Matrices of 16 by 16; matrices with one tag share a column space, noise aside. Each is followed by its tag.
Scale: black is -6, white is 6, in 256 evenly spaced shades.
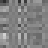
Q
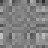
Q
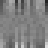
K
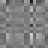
Q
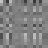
Q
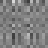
Q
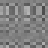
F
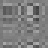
F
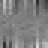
K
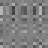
F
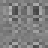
F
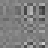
F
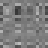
F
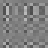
F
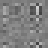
F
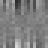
K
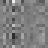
Q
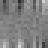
K
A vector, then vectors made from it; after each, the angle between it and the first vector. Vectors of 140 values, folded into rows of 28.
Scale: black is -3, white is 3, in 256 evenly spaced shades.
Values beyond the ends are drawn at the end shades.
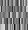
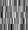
partly opposed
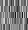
orthogonal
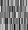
nearly parallel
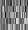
orthogonal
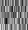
partly aligned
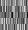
orthogonal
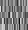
nearly parallel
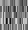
orthogonal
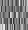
nearly parallel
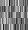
orthogonal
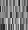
nearly opposite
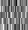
partly aligned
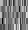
partly opposed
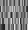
nearly opposite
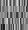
nearly opposite
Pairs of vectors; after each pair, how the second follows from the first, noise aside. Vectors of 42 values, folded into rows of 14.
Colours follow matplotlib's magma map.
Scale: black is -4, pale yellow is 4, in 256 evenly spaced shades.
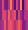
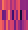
wrapped around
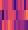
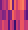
wrapped around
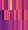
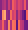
wrapped around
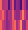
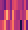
wrapped around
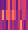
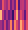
wrapped around
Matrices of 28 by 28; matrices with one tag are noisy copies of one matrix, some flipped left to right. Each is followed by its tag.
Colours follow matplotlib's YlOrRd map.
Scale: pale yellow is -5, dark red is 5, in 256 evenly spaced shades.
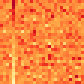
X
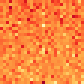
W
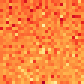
W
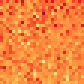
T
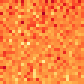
T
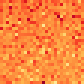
W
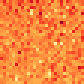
T
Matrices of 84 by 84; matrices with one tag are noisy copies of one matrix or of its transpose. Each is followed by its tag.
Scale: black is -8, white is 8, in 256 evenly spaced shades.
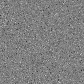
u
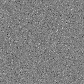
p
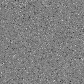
u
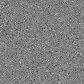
u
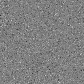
u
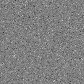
u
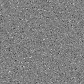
p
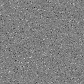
p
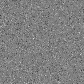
u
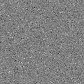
p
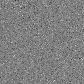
u
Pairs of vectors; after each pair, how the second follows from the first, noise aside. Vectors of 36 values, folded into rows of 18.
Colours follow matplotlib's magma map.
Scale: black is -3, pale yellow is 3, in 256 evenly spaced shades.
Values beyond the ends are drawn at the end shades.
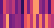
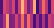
sign-scrambled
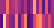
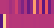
partly zeroed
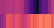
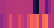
partly zeroed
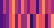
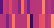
partly zeroed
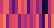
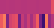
partly zeroed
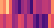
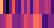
sign-scrambled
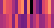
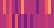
partly zeroed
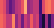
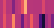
partly zeroed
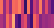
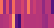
partly zeroed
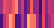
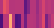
partly zeroed
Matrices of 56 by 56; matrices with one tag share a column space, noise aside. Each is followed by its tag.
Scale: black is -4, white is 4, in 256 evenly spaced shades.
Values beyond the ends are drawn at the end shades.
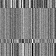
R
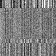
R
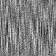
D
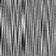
D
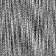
D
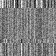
R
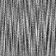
D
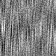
D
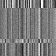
R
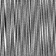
D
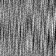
D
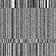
R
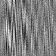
D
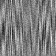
D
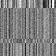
R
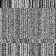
R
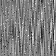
D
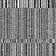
R
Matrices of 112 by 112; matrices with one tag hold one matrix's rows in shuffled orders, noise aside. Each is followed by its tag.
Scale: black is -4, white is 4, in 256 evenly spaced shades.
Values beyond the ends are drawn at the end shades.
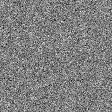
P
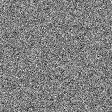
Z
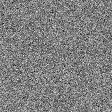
Z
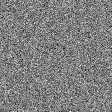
P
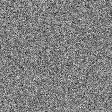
P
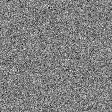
P
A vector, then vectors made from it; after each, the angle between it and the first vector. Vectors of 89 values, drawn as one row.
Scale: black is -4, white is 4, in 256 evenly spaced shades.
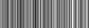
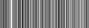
orthogonal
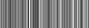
partly aligned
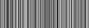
partly aligned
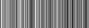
partly opposed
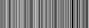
nearly opposite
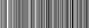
partly opposed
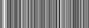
orthogonal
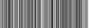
orthogonal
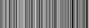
nearly opposite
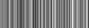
nearly parallel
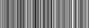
nearly parallel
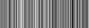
nearly opposite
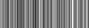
nearly parallel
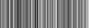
partly aligned
